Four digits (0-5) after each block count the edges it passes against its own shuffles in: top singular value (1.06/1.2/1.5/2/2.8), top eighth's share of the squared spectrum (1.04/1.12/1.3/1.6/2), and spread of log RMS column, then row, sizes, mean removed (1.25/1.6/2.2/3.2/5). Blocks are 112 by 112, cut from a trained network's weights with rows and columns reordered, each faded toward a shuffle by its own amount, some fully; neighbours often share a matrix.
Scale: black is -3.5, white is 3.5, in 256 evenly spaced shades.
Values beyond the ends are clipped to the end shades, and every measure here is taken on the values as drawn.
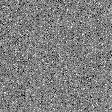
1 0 0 0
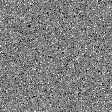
0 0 0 0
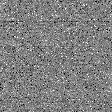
1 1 0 0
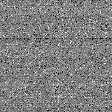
2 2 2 1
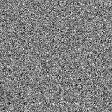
3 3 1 2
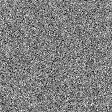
1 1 0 0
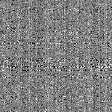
3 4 0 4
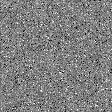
0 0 0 0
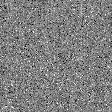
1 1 0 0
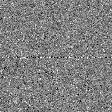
2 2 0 1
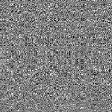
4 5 3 3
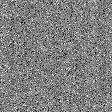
0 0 0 0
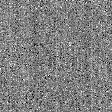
2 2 0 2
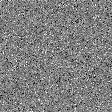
0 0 0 0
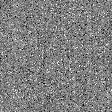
1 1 0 1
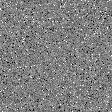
0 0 0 0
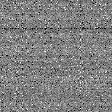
3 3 2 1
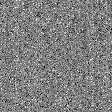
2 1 0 1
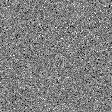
1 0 0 0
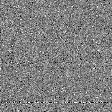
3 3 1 2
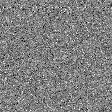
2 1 0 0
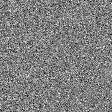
2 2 0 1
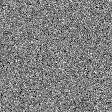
1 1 0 0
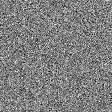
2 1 0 0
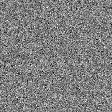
2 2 0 1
